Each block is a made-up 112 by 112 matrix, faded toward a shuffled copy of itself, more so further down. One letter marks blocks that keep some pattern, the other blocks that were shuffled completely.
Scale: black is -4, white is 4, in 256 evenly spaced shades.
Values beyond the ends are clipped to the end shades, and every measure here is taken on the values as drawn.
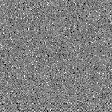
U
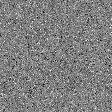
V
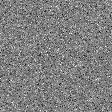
V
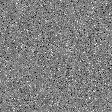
V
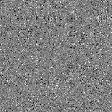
U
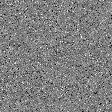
V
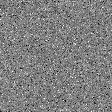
V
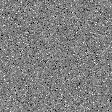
V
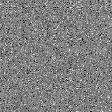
U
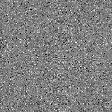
U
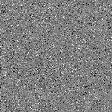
U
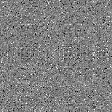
U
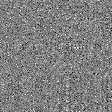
U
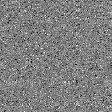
U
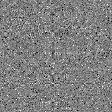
U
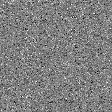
V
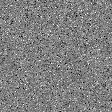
V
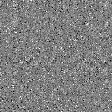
U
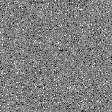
U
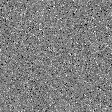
V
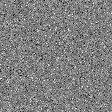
V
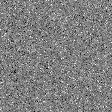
V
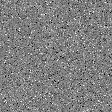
V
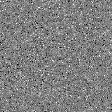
U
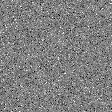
V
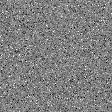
V
